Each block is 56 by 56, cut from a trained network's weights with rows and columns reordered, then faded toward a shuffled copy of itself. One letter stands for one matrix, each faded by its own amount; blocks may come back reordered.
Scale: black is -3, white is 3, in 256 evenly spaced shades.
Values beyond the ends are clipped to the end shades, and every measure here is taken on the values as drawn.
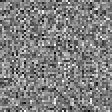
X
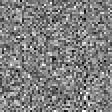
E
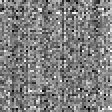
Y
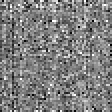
Y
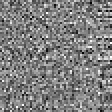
X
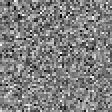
E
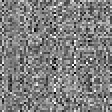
X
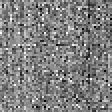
Y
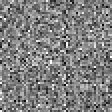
E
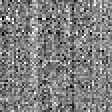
Y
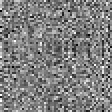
X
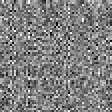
X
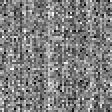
Y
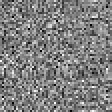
X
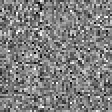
E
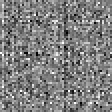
Y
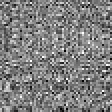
X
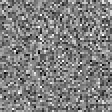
E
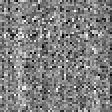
Y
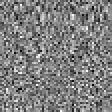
X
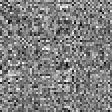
X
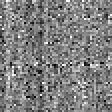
Y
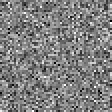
E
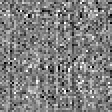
Y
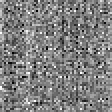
Y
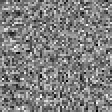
E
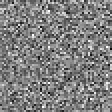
E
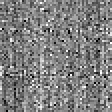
Y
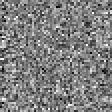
E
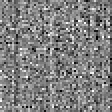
Y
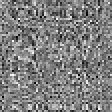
X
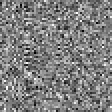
E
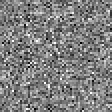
E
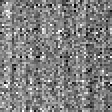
Y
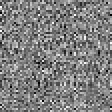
X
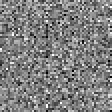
E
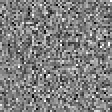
E
